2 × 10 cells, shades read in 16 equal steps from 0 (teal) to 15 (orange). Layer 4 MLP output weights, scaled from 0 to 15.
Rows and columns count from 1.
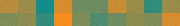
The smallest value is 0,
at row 1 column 3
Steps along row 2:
up down up down down up up down up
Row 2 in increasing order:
2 4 6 7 7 7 8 8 13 15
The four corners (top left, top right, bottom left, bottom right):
11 9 7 13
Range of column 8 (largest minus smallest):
1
